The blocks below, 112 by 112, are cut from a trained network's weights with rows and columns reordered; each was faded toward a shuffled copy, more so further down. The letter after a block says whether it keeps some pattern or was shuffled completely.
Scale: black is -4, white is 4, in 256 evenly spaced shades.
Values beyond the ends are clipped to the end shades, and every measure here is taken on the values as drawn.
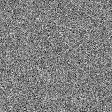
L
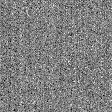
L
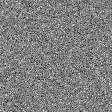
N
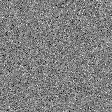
N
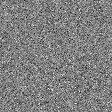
N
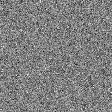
L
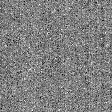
L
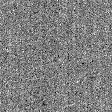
L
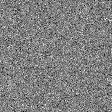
L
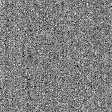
L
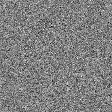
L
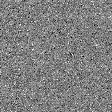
L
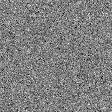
L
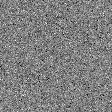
N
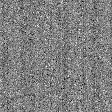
L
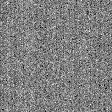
L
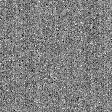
L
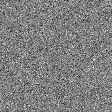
N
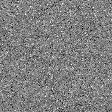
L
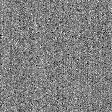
L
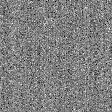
L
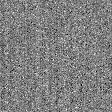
L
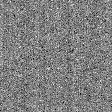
L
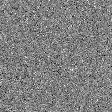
N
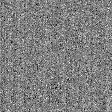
L
